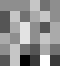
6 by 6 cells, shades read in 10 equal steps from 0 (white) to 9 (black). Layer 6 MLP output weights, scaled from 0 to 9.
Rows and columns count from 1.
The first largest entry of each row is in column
5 1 1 2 4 3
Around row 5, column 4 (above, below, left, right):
4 7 5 3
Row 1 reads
4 4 4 2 5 4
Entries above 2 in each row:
5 4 5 4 5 4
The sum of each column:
29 17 25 26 18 26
